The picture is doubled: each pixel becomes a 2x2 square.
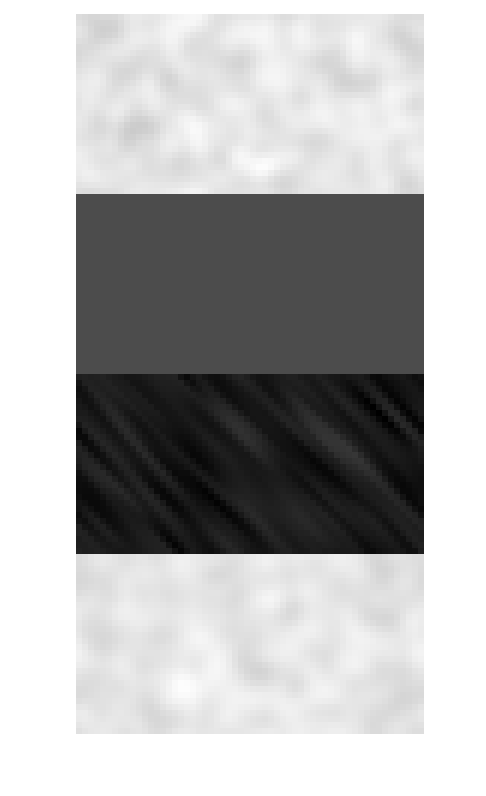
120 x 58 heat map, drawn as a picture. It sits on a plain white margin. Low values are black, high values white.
The table splits into 4 rows of 1 panel. Panel 1,1: very high, blotchy, faint in contrast. Panel 2,1: low, flat. Panel 3,1: very low, slanting down to the right, faint in contrast. Panel 4,1: very high, blotchy, faint in contrast.
